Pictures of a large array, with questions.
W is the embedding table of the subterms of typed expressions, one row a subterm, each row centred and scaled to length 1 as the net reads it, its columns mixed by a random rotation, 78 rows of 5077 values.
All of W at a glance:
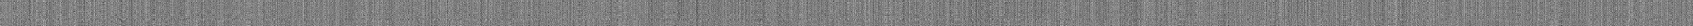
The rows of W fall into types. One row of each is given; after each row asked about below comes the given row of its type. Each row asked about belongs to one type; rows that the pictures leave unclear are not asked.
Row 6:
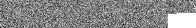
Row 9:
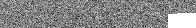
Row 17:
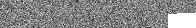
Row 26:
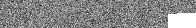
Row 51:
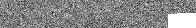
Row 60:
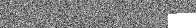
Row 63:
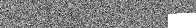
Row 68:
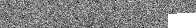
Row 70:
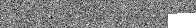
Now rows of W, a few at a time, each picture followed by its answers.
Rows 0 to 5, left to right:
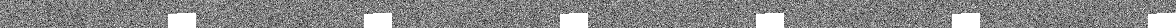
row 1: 9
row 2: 26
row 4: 26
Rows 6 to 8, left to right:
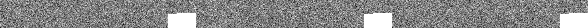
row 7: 17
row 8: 6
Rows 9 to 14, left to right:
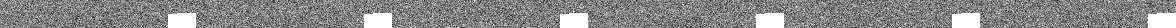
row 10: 17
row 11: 26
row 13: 63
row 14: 6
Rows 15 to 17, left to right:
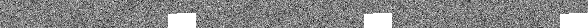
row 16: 6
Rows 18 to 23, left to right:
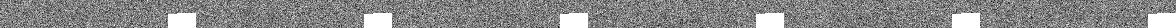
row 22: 68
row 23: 70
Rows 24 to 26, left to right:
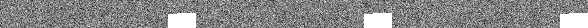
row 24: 70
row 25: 6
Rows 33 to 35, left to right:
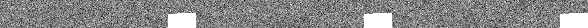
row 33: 70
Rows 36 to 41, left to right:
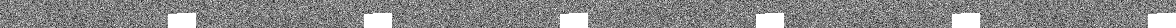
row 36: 60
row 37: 17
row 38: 68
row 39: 9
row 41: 60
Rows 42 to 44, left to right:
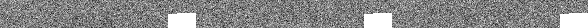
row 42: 9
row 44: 9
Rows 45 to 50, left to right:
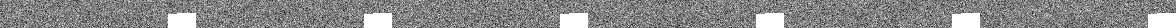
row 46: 6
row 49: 9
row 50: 51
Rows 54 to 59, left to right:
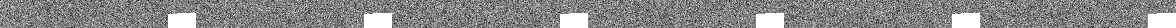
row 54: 63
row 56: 17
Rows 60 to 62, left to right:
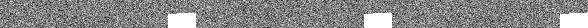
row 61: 63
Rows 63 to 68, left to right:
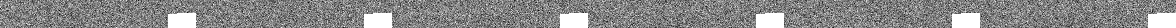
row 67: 26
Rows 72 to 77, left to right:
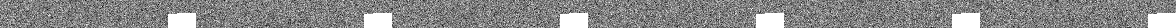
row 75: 68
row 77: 17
